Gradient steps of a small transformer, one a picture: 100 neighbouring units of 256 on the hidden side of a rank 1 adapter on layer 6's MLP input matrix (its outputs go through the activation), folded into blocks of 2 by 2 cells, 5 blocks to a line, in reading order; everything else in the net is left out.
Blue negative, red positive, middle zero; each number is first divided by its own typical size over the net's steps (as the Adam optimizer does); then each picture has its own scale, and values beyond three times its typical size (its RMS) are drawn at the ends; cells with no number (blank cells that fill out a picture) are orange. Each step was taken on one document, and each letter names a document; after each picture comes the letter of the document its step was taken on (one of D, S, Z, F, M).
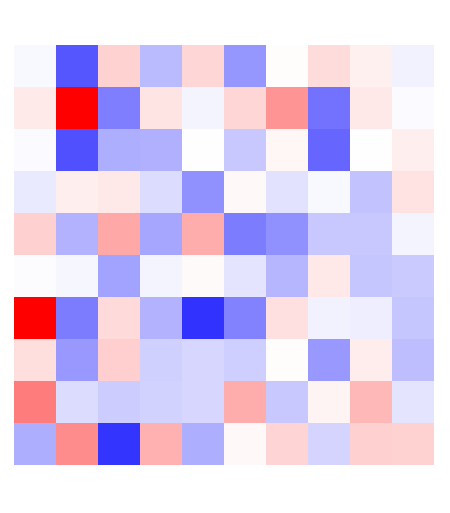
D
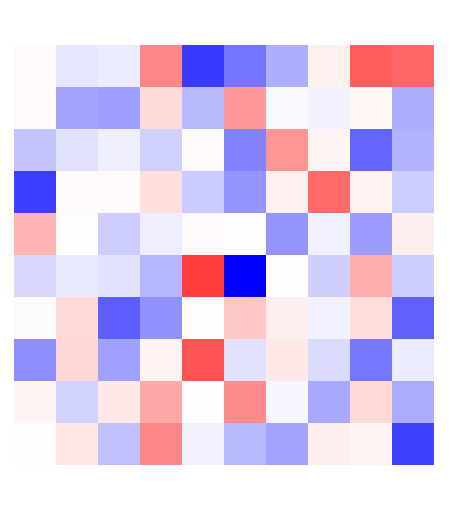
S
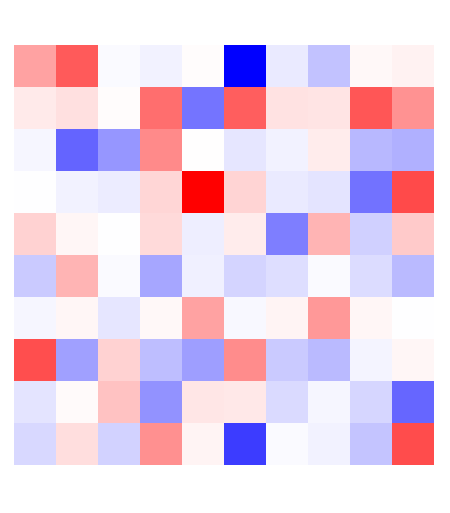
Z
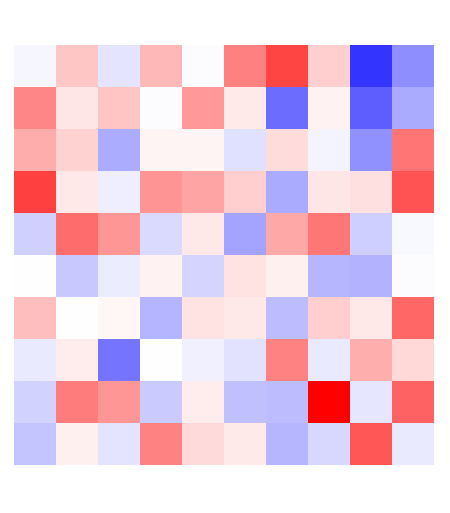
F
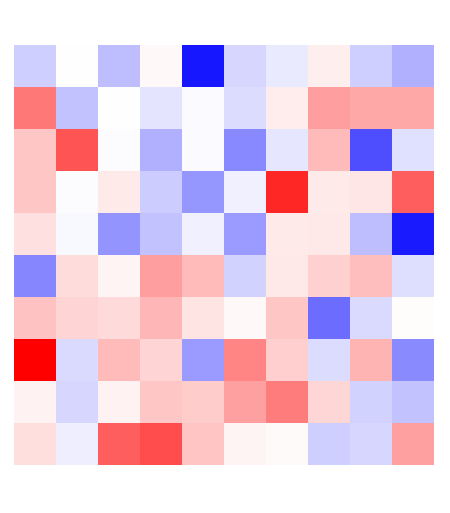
F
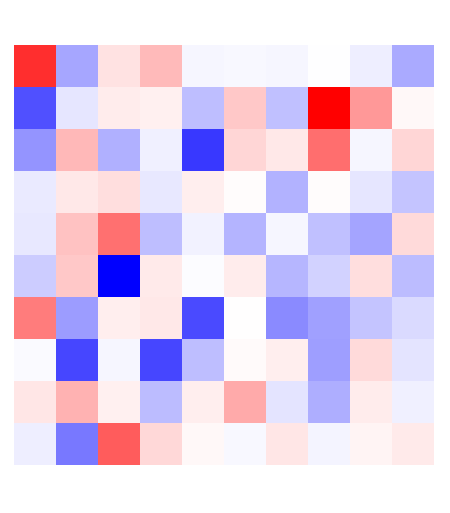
D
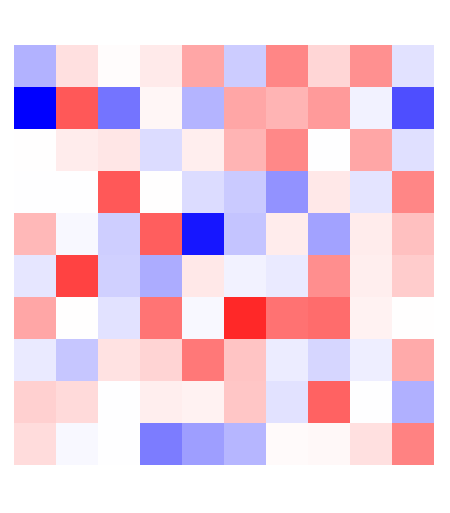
F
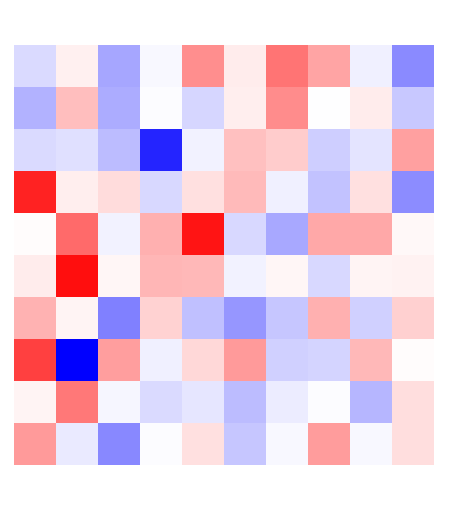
F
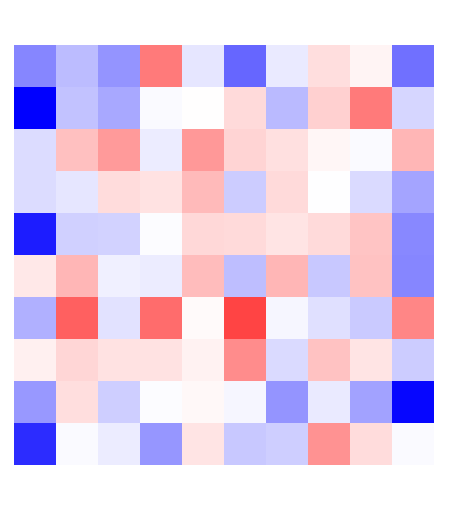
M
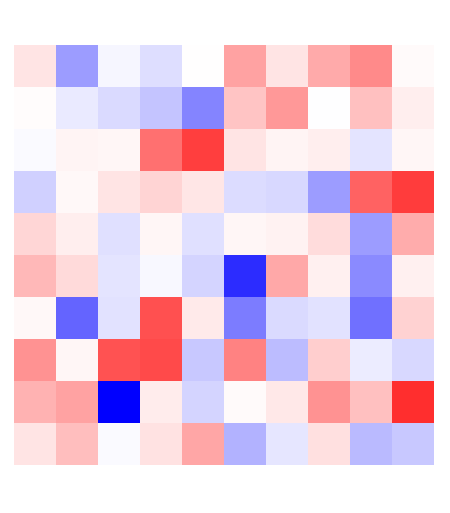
M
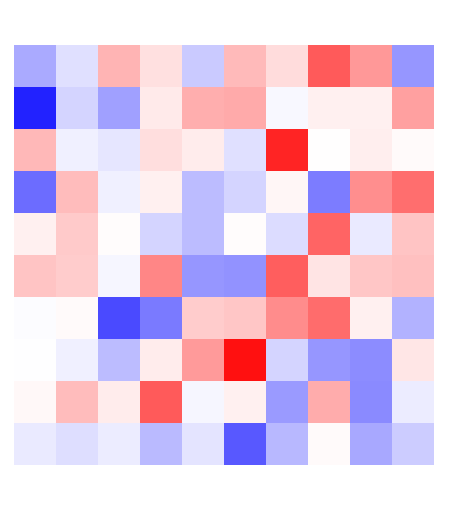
S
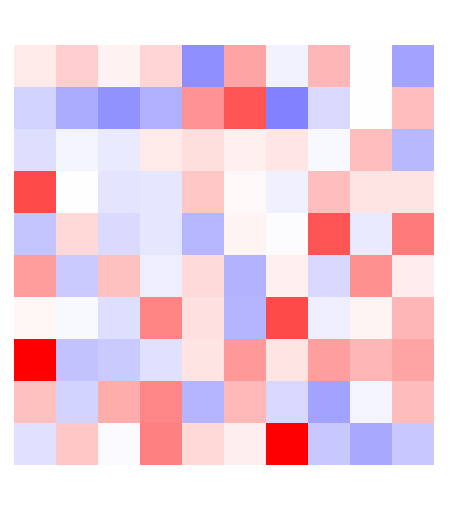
Z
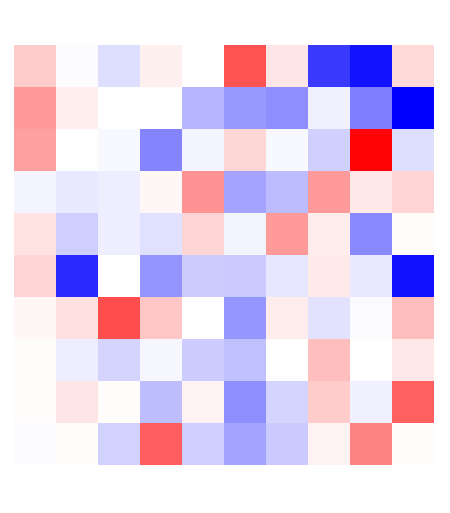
S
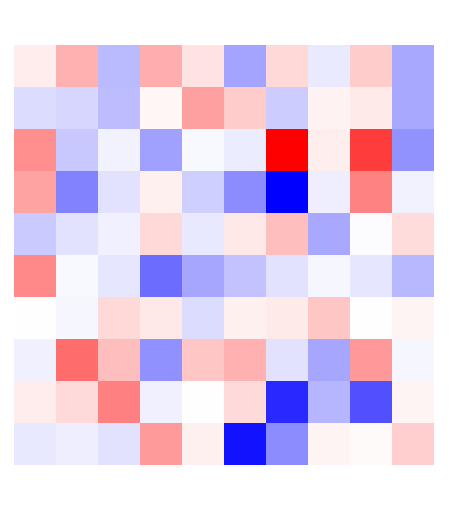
S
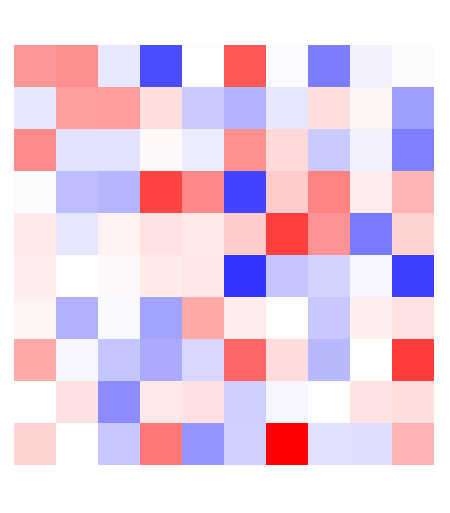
Z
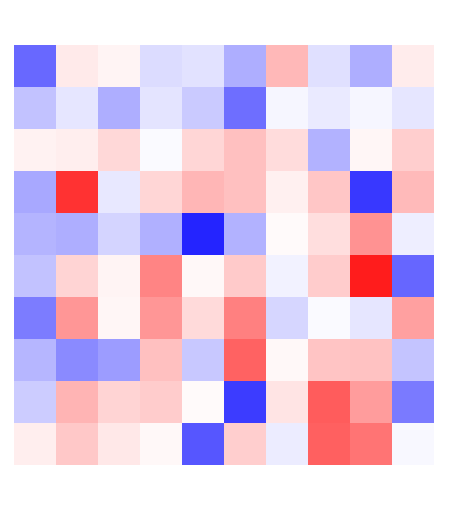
M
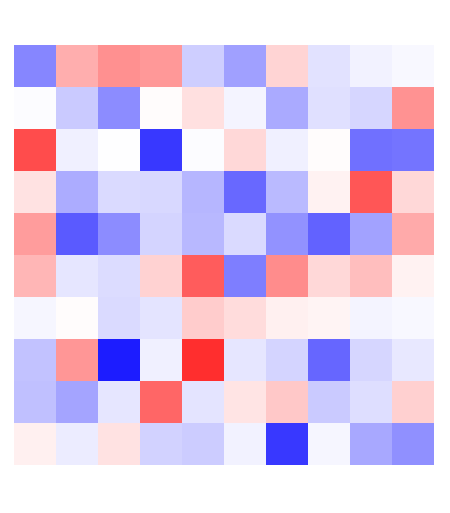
S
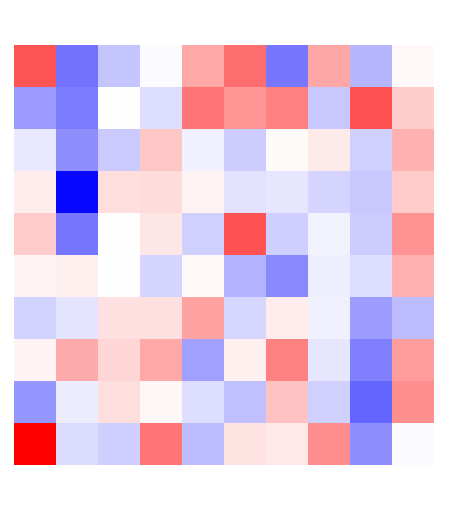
M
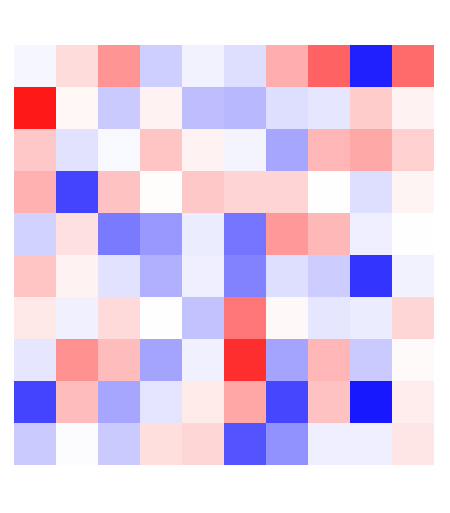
F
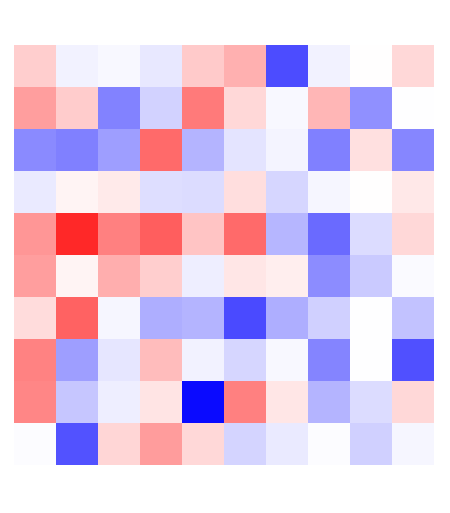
D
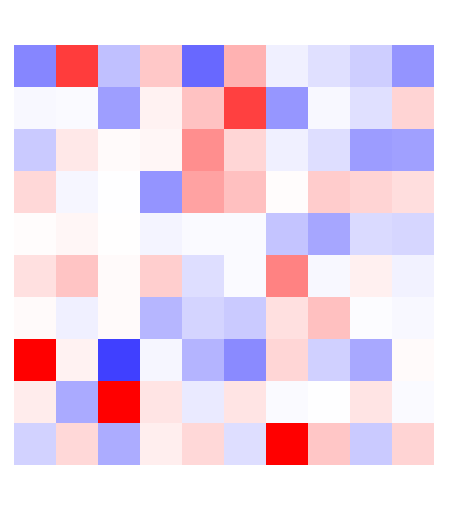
Z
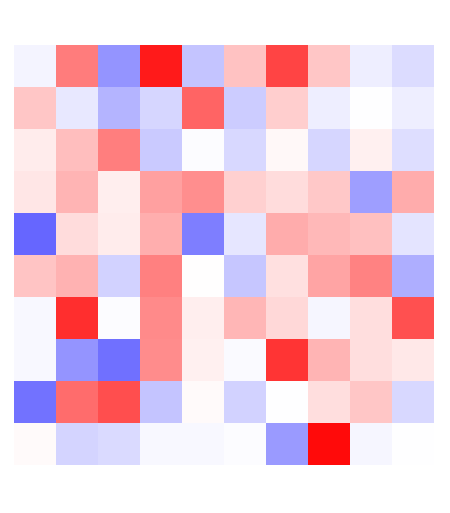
M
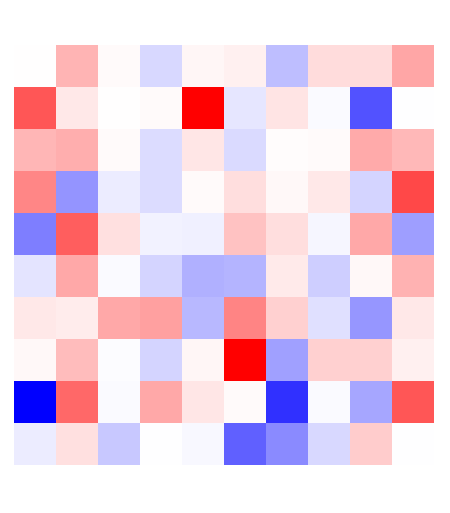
F
